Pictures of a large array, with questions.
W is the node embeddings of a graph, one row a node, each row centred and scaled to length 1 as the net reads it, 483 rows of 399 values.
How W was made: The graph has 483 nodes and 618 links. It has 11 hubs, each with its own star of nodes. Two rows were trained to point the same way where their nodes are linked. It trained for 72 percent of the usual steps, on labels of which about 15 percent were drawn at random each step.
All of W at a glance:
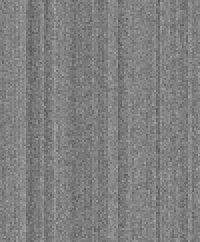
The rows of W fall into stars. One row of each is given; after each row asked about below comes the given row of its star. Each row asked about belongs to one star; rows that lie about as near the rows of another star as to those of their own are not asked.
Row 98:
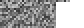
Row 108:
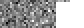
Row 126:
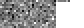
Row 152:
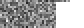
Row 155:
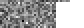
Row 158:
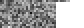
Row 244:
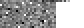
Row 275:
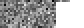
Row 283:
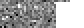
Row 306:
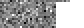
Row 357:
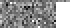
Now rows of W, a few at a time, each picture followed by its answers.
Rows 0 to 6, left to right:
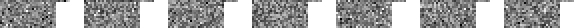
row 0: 275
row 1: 126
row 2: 155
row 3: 126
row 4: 306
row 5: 155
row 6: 155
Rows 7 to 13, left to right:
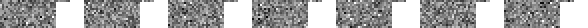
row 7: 155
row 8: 244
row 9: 244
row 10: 108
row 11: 306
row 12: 357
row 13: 306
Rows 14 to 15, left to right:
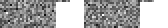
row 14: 152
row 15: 275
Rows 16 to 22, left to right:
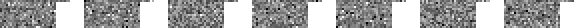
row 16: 357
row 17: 244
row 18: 158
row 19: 306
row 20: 283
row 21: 357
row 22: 126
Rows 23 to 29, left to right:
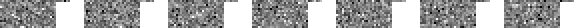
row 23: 306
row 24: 283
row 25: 275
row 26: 357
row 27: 126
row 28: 152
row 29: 98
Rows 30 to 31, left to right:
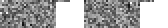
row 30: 155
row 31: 306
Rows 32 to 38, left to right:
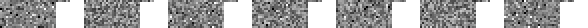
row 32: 283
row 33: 152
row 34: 306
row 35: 98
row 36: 155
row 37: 155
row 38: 152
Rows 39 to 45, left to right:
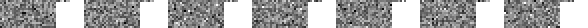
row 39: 357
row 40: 357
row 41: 357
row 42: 98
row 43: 152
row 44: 126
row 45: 306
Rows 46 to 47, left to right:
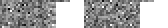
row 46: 158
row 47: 275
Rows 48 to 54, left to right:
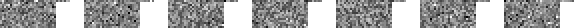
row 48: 357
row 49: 98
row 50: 158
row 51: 275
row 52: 155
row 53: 155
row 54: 126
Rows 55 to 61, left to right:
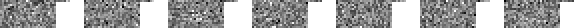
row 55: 244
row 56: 158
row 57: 244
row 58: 306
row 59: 275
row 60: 275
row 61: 244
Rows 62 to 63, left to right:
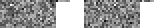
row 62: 244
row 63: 158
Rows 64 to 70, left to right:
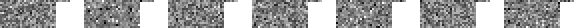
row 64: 98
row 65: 98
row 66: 357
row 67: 357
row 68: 275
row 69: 244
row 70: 306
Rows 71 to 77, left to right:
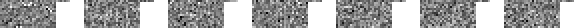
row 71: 98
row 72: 152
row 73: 126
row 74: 306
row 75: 108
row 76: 244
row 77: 155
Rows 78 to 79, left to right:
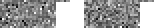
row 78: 108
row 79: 283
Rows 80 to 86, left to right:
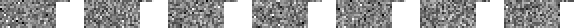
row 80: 155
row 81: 152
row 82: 244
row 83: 275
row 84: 155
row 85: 126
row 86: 152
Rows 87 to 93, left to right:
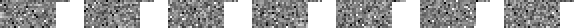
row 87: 244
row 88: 155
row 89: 306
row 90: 152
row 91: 275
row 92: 98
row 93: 152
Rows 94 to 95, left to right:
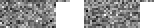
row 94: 357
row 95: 152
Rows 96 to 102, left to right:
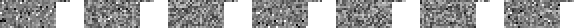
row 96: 306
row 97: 275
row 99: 98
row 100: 158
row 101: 152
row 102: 244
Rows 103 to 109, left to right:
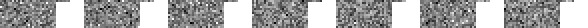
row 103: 306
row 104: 108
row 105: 244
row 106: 244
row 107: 275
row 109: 155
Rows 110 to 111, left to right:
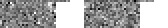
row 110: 357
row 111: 283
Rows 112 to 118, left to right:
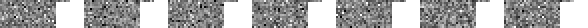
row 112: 108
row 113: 283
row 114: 126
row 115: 306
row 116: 244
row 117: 155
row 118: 158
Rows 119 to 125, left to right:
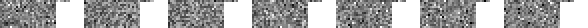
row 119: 108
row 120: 152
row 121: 126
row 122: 126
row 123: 306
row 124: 275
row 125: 306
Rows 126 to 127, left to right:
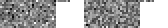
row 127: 306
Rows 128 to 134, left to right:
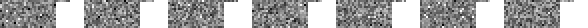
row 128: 155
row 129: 108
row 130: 357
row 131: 357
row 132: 152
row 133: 155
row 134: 108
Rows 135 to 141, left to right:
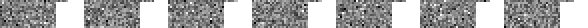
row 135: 126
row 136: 244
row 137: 244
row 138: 98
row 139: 152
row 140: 275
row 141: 126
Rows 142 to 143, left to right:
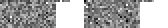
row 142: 275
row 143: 244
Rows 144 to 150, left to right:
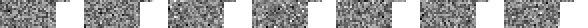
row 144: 108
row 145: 98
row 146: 155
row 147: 306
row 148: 108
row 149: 155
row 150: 98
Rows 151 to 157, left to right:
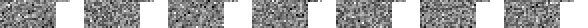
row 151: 275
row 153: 98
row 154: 152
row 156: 306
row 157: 275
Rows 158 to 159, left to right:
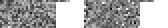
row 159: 306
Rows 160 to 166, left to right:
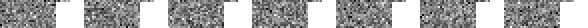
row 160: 126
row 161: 98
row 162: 306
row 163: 152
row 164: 158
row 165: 283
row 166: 357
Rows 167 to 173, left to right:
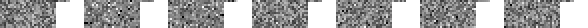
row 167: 244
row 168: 98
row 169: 158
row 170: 275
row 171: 306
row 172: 155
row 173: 357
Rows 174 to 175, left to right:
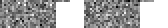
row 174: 155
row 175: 126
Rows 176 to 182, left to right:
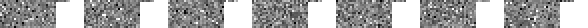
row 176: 244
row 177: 275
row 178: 244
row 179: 357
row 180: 126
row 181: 108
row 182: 283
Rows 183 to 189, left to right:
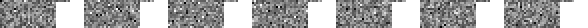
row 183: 306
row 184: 98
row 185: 126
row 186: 357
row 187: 275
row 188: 158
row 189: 283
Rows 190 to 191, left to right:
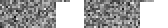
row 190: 108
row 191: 108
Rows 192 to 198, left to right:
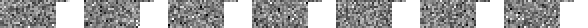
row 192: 98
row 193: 108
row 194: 126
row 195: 306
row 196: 155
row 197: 152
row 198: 306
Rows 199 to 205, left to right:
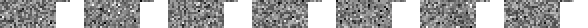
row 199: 306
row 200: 98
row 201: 126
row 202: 283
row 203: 126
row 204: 357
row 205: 98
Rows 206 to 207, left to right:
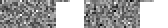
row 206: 152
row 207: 126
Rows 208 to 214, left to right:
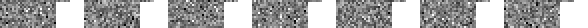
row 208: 108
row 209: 357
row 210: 98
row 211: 244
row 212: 275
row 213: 306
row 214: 155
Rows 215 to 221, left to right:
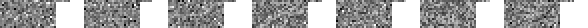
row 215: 306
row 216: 155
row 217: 158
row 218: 98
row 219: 126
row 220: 357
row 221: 126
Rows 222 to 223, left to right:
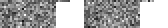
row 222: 244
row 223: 126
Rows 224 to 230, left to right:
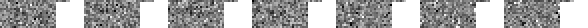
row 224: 357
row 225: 126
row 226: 357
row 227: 306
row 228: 152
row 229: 357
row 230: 357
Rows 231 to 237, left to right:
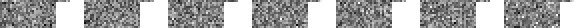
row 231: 244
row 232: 126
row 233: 152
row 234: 275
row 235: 108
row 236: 306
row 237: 158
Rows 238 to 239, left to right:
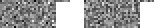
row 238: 108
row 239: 152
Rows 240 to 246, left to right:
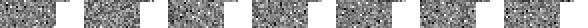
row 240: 108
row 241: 244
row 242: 126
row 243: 244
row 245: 244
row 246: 275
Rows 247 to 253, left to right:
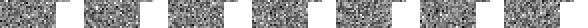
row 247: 275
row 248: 126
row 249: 158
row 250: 357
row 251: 152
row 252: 275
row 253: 158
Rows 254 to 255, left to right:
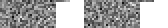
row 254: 158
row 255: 152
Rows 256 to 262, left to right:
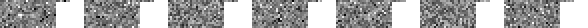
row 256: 275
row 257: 158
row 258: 98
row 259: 98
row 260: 275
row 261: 108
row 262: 244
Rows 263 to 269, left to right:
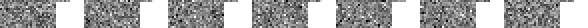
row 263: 357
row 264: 126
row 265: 275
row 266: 155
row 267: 126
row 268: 306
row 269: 98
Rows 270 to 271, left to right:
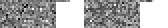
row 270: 108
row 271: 152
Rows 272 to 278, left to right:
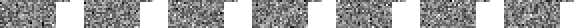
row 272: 126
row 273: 152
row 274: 357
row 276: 357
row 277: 98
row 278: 275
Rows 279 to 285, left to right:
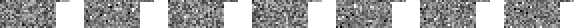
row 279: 275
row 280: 98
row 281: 244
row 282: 126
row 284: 306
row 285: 357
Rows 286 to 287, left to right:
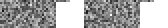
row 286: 357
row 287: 152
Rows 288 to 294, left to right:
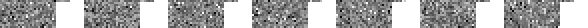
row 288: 126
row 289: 152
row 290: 357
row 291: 244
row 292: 244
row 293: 158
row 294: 108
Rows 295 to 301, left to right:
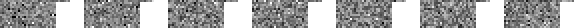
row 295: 158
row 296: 155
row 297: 158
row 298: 306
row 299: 155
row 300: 158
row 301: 126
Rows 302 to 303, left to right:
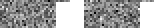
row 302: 126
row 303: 155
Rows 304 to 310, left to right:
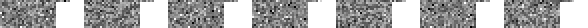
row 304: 306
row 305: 108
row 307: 152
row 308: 152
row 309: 158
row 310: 244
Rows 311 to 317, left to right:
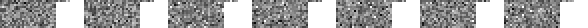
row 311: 158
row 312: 152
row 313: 357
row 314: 98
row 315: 158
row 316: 108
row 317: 275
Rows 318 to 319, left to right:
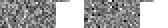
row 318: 275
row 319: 275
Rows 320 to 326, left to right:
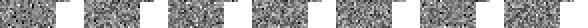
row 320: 158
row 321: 155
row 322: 306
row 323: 158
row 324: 108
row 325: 152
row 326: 98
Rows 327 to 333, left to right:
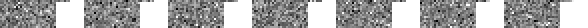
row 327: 108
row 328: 283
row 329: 158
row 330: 152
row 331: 108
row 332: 158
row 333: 126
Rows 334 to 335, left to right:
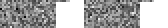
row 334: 158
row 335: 155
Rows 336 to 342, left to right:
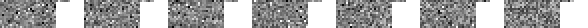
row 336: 244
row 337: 108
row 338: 283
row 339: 108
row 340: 108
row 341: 283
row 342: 357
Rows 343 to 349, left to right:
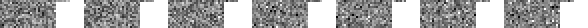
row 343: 108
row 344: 126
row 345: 357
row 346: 152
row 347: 283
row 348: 275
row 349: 108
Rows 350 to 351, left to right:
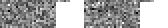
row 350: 108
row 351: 357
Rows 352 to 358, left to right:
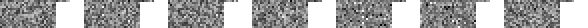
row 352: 275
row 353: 275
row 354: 152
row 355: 244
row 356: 152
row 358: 244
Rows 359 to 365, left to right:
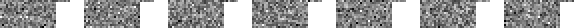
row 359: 152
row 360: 357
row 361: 275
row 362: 152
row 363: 98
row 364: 158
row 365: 126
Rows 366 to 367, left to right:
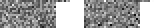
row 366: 357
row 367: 152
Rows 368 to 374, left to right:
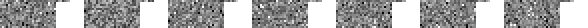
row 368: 357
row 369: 306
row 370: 152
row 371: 108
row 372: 357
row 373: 244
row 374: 244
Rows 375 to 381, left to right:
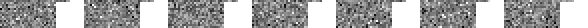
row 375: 357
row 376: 108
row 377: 98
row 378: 126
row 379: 158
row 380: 275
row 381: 275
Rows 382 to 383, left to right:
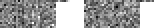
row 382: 158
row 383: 158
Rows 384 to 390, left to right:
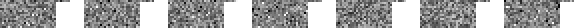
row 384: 155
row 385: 126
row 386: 126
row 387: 357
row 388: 98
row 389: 283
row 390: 244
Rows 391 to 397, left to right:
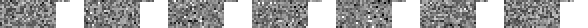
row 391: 152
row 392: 283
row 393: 98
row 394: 108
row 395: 283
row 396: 155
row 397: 108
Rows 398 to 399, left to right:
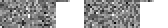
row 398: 244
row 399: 126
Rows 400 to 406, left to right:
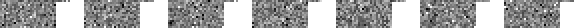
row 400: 152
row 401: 275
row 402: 98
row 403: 98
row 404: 275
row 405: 108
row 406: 155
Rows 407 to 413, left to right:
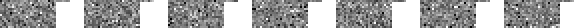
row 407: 126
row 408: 108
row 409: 126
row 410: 155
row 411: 357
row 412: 158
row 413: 158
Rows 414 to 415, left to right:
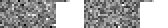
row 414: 158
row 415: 155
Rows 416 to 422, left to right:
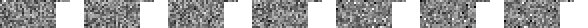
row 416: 126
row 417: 306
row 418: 98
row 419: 126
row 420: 306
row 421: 244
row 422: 306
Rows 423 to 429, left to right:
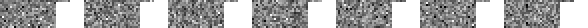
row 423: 306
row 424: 98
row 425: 357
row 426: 275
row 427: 283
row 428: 108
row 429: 155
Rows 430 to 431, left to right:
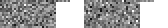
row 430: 98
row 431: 108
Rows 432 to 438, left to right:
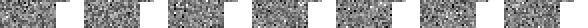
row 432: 158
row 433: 275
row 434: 108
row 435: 357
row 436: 158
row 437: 126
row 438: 155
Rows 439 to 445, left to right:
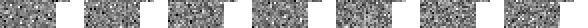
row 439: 283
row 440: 357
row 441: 275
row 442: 283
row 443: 244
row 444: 306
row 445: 306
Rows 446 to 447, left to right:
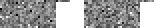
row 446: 283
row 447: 283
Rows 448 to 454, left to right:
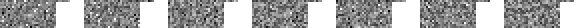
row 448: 275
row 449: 152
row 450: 158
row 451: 275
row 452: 244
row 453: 155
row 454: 155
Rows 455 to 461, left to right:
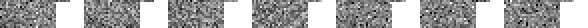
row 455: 283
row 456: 283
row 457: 108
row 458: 98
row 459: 283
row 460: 283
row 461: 155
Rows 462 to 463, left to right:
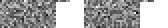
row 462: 155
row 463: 283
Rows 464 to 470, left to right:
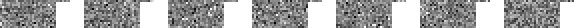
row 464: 357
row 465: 158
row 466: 306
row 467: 244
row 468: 126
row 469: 152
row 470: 306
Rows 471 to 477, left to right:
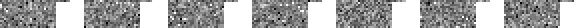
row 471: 283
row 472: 158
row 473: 244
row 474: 98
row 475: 98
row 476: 357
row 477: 126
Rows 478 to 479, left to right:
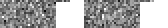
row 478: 306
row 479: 275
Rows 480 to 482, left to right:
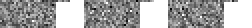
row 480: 283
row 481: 244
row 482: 155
